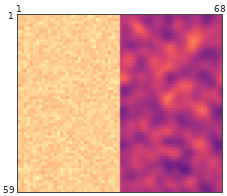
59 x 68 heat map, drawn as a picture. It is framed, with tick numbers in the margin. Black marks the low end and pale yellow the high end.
The table splits into one row of 2 panels. Panel 1,1: very high, fine-grained, faint in contrast. Panel 1,2: middling, blotchy.
